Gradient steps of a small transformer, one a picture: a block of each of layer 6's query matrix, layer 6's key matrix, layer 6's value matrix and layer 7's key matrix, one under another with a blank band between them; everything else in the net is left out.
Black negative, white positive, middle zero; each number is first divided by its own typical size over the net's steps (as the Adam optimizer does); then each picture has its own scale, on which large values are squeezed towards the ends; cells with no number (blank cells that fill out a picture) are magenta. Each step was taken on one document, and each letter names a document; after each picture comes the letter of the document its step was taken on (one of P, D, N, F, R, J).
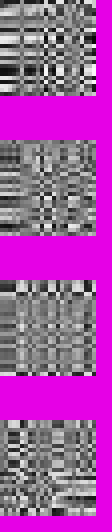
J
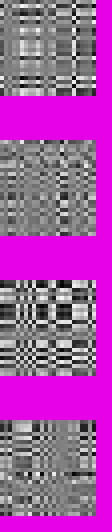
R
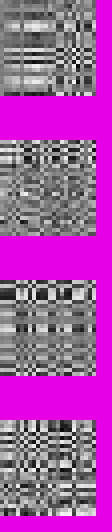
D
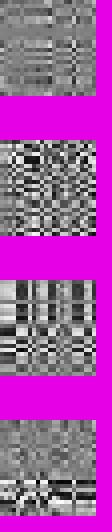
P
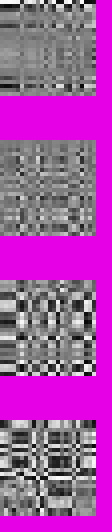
J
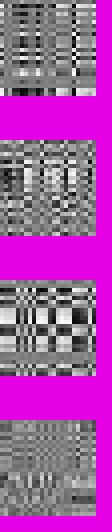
R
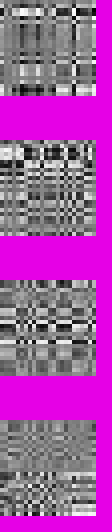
R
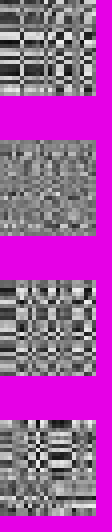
J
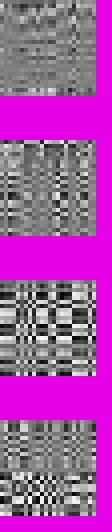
R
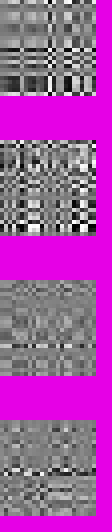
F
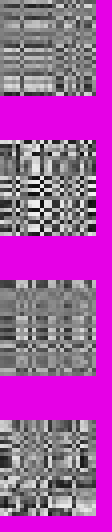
D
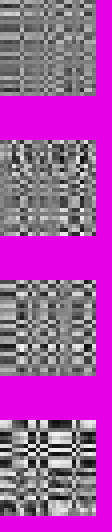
J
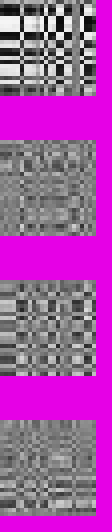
J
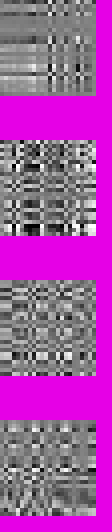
F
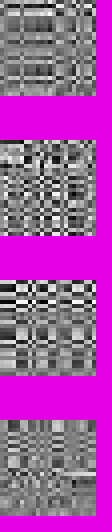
P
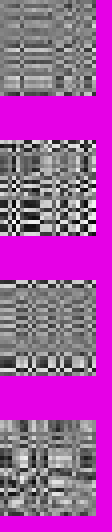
D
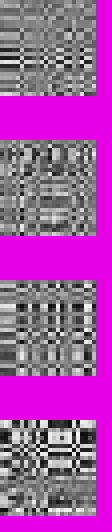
J
